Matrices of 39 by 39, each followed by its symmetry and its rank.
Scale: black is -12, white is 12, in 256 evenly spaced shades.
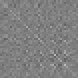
symmetric, rank five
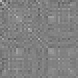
symmetric, rank five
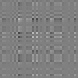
symmetric, rank one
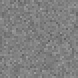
neither, full rank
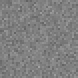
neither, full rank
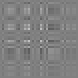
symmetric, rank one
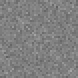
symmetric, full rank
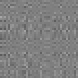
neither, rank three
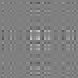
symmetric, rank one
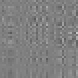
neither, rank three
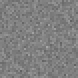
symmetric, full rank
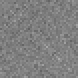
symmetric, full rank
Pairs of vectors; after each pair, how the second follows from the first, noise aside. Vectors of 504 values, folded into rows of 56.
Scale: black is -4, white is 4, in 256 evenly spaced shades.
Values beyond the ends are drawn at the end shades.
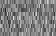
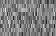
negated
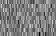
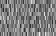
negated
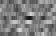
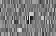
sign-scrambled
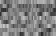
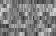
negated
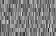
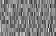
negated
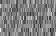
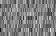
negated
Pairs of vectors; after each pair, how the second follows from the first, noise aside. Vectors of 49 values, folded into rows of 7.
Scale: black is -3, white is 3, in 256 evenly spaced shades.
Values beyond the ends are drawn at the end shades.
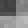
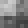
negated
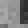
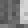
negated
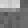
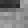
negated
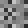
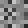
copied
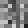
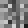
copied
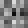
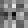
reversed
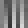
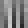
negated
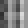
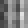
copied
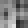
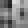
reversed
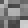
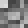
reversed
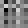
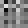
copied
